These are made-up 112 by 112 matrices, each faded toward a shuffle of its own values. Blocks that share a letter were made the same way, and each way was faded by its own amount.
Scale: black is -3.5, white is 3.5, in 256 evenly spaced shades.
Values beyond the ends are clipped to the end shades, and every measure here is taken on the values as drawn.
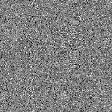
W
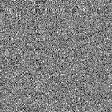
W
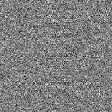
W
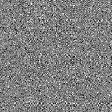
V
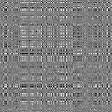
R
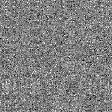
W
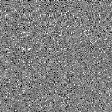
V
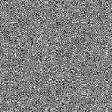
V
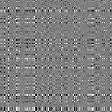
R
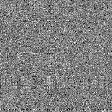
W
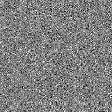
W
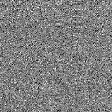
W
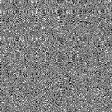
V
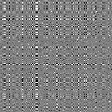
R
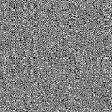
V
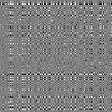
R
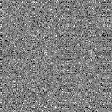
V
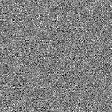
W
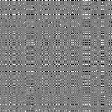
R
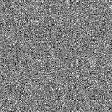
W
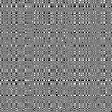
R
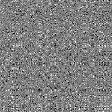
V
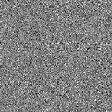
W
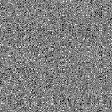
V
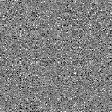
V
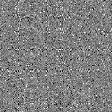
V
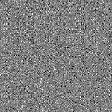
V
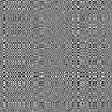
R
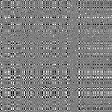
R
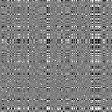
R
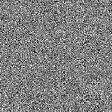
W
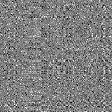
V
